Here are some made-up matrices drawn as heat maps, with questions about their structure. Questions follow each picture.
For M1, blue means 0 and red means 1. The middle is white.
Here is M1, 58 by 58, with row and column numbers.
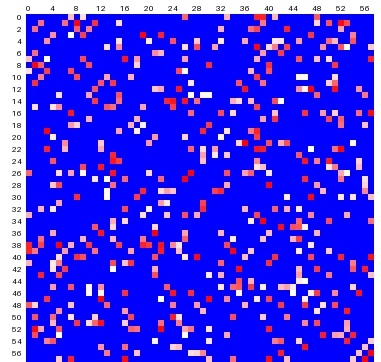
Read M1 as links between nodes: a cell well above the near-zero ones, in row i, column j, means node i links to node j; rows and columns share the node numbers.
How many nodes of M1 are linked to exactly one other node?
0
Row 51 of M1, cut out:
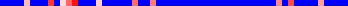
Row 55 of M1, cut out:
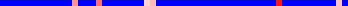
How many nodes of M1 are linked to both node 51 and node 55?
4
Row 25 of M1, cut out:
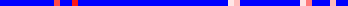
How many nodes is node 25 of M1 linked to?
7
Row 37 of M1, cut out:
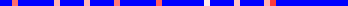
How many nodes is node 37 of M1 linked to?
9
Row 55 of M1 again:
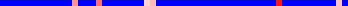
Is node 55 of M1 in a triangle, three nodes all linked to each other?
yes
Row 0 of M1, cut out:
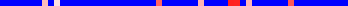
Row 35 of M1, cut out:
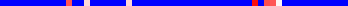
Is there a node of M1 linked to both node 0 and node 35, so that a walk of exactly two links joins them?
no
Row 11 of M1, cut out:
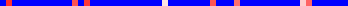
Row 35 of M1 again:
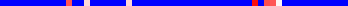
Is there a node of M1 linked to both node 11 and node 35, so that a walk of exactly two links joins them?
yes
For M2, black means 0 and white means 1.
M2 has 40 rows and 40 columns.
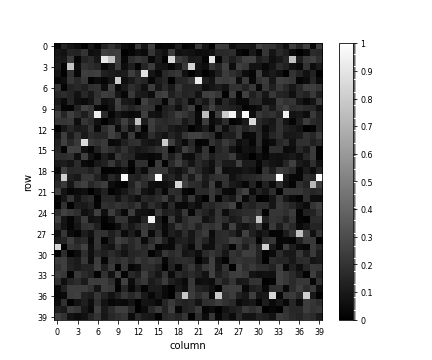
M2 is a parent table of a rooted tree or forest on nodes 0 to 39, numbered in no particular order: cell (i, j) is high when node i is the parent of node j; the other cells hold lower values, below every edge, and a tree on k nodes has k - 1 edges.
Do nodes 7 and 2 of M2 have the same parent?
no
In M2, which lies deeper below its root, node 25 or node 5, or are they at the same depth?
node 25
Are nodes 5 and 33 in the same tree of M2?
no
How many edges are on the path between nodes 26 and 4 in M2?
4
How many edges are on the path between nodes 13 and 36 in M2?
6
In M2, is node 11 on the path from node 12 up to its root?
yes
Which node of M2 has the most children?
10
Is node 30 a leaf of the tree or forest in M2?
yes
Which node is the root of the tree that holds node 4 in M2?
27
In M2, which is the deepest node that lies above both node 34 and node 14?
10
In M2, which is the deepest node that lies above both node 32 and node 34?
36
